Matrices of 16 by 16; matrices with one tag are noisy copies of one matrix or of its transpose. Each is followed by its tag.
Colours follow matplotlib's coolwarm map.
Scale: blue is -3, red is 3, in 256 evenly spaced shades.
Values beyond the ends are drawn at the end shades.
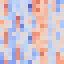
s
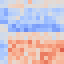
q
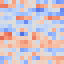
s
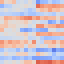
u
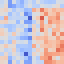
q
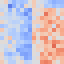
q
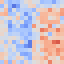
q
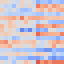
u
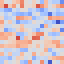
s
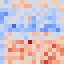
q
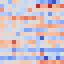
u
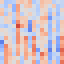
u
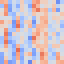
s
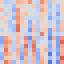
u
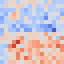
q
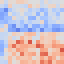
q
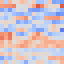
s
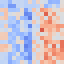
q
